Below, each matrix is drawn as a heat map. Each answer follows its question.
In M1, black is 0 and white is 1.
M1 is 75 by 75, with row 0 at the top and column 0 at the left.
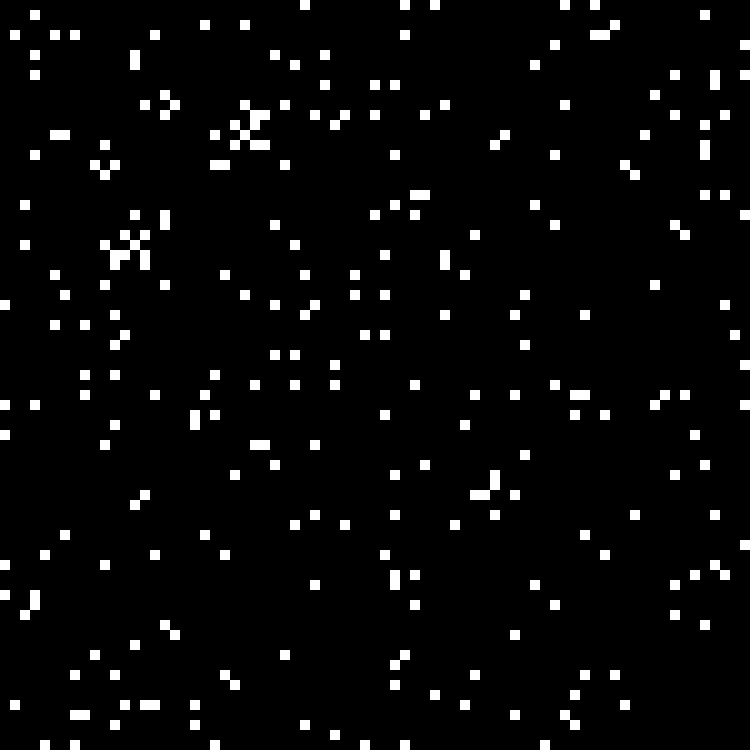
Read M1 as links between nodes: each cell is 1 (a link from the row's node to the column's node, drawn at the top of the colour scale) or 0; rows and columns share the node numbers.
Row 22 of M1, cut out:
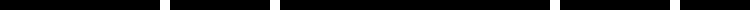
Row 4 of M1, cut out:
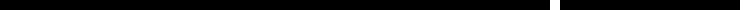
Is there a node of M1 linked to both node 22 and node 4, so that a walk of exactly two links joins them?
yes
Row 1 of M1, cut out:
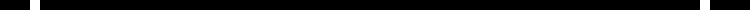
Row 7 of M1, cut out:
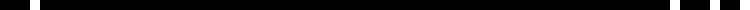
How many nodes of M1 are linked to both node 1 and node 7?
1
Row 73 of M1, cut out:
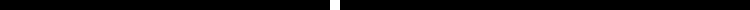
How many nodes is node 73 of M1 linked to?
1
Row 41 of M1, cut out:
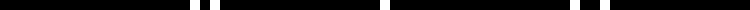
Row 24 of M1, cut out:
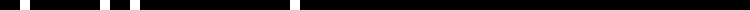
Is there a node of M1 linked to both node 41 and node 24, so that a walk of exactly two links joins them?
no
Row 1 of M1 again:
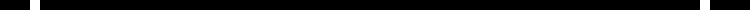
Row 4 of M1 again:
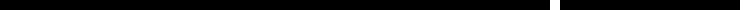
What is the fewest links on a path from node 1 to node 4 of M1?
4
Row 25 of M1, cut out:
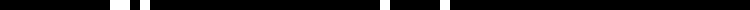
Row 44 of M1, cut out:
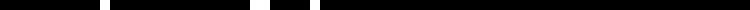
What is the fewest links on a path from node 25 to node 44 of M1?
1
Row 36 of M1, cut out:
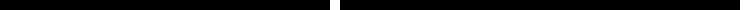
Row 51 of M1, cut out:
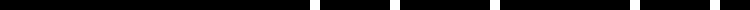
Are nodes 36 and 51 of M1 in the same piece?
yes
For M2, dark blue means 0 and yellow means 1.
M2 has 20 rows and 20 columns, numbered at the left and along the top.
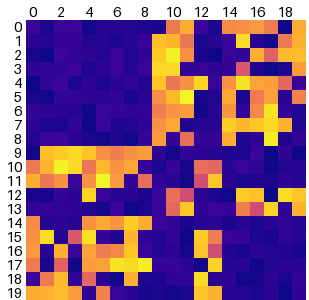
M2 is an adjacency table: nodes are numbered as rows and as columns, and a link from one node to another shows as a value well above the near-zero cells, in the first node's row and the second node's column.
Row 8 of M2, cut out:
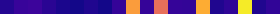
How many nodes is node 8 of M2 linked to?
4
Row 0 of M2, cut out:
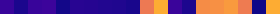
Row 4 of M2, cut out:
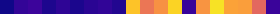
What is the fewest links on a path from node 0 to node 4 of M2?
2
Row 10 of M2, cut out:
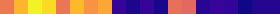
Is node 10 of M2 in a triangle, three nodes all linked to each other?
yes
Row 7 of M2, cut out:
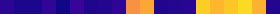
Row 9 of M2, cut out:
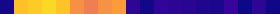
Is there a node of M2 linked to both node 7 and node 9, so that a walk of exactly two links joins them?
no
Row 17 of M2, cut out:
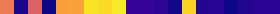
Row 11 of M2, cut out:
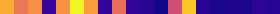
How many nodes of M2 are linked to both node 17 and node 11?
7
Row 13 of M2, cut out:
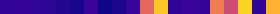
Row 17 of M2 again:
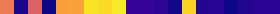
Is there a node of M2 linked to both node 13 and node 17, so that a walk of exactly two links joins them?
no
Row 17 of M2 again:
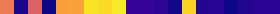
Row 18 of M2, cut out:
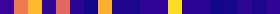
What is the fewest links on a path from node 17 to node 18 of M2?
2
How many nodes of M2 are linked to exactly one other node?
0
